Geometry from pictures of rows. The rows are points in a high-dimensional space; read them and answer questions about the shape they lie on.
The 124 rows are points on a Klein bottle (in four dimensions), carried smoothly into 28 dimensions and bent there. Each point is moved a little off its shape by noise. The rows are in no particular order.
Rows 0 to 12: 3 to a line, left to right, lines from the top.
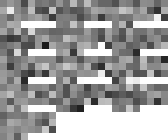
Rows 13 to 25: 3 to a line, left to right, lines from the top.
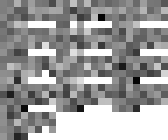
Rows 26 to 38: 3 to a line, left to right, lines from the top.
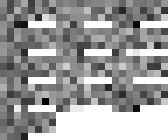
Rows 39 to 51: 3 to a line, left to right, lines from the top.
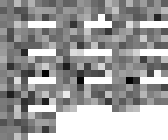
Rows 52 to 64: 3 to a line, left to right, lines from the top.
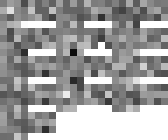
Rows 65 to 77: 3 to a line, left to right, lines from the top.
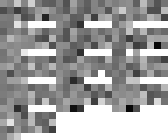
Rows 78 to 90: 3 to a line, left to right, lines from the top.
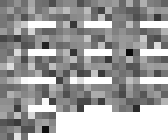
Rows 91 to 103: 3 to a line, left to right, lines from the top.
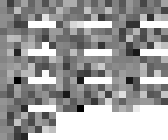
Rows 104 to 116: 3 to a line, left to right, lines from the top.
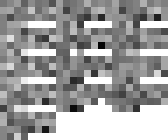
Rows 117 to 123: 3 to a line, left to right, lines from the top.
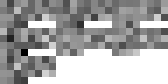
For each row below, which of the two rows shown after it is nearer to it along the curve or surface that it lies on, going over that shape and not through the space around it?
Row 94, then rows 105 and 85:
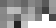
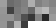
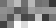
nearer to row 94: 85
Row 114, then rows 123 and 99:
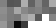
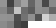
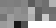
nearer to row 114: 123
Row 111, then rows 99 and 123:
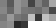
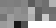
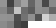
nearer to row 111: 99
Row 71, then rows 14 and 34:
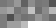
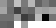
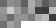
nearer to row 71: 34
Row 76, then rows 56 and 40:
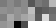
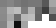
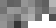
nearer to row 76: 56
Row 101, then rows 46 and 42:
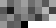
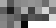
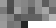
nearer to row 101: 46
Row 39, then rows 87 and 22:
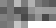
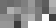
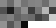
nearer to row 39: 22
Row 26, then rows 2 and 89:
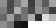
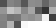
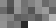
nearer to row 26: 89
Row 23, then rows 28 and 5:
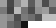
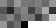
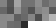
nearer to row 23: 5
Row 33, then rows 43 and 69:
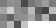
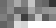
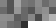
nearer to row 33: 43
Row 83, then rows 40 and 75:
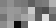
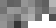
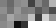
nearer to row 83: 75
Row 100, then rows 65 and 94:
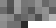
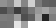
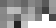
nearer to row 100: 65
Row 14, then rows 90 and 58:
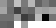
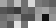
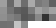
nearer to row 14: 90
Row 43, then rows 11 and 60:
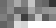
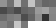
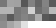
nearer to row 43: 11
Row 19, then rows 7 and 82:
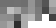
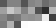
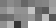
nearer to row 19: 7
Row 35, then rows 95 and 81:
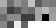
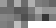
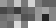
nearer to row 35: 81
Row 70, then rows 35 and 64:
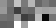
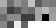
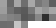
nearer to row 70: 35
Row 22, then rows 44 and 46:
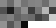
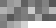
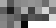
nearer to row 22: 46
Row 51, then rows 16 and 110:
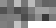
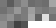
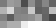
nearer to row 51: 110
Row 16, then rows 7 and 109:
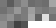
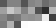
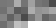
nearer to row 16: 7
